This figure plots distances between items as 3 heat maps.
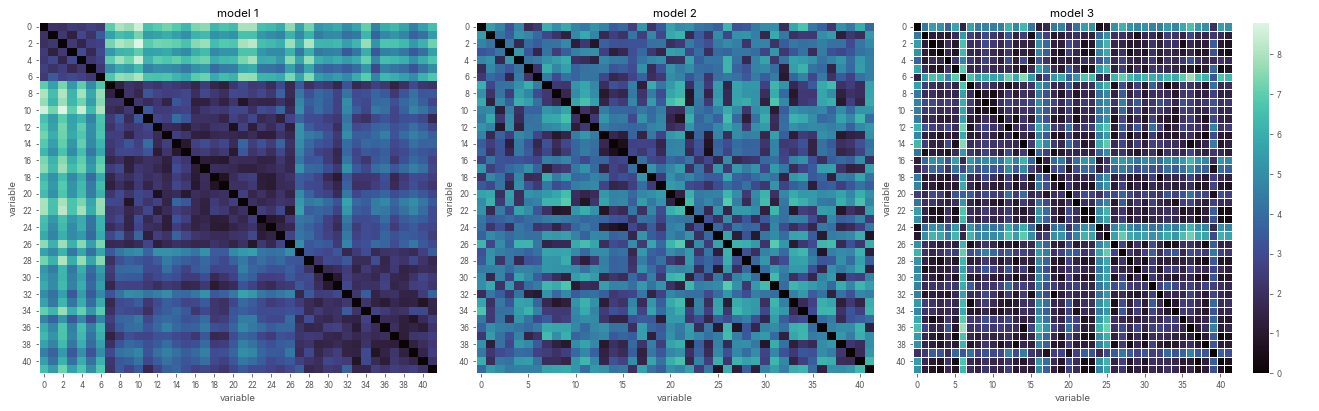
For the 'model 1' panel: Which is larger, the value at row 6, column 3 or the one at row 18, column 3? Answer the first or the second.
the second
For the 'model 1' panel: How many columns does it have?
42
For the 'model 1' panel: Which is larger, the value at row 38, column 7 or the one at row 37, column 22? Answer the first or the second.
the second
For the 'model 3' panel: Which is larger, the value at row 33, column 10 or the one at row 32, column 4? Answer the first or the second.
the first
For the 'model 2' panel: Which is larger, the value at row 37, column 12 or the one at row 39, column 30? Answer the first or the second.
the first
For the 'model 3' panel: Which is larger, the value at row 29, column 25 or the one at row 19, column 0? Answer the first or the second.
the first
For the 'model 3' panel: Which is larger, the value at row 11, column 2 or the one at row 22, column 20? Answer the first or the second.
the second
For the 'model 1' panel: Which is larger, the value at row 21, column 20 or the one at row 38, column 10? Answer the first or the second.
the second
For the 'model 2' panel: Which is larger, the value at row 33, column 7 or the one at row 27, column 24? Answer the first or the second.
the second
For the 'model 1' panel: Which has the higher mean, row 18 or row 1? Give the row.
1
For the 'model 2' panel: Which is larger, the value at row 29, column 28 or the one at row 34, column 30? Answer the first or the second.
the first
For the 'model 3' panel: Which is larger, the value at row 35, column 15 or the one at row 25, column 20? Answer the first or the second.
the second
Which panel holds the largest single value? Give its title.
model 1
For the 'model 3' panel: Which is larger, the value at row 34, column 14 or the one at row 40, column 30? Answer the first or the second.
the first
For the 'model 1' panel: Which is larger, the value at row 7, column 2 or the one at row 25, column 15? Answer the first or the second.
the first
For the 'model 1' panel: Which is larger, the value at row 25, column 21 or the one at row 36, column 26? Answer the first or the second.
the second
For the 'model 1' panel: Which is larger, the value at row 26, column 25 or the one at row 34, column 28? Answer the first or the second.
the first
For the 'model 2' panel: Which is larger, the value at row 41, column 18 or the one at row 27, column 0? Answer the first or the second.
the first
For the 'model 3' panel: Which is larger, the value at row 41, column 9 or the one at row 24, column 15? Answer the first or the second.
the second
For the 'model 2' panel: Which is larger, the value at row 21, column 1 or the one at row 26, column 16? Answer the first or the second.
the first
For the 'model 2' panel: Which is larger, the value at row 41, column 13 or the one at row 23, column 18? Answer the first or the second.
the first
